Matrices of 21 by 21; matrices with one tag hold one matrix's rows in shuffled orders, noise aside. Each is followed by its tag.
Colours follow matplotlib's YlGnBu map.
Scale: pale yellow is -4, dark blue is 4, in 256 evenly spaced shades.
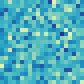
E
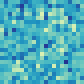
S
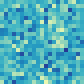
S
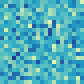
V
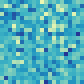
S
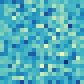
S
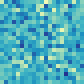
S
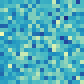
E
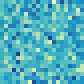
V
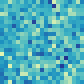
E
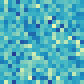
V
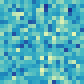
S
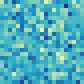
S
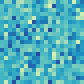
V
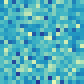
V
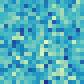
S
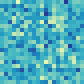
S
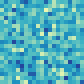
S
